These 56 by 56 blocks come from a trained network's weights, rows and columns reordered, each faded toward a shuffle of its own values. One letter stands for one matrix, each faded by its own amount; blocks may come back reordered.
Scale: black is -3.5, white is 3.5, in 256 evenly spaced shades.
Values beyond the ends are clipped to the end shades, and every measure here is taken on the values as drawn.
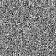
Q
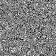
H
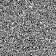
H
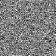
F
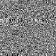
F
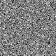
H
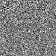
H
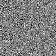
H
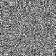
F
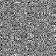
F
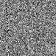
Q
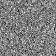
Q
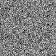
Q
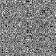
F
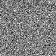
Q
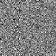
F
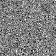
H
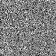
H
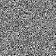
F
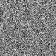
Q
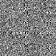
F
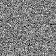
H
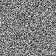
Q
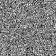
H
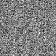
Q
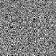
F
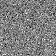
H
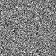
Q
